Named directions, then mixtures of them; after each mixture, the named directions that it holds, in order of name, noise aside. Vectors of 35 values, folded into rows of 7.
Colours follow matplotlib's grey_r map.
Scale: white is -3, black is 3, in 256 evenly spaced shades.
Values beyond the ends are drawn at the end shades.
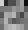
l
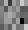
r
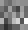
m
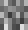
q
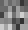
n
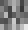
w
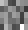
l, m, q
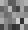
m, q, w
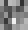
m, r, w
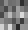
n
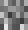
q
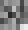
q, w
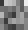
l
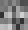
n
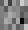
r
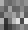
m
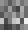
m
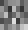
w
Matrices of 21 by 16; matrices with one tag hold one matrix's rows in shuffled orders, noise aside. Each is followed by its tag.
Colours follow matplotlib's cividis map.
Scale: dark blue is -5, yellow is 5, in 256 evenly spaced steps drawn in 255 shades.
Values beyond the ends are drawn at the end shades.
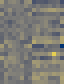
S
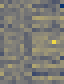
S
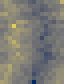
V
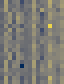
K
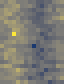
V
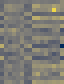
S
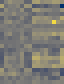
S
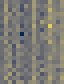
K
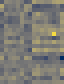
S
